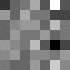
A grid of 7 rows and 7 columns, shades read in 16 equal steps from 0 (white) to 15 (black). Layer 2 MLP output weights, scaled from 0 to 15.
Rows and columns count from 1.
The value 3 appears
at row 7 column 6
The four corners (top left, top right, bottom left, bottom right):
12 10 8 7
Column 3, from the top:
8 5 6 8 8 9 9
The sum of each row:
54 58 49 54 61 50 51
